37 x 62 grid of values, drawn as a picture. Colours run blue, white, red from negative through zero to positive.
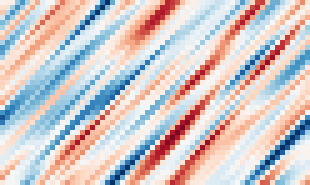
Mirror symmetry: none. Grain: diagonal, up to the right. Odd rows or columns: none. Slope: none.
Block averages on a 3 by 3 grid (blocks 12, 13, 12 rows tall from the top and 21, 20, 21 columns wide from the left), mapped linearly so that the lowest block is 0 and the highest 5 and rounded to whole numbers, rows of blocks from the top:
3 5 4
0 4 4
4 5 3
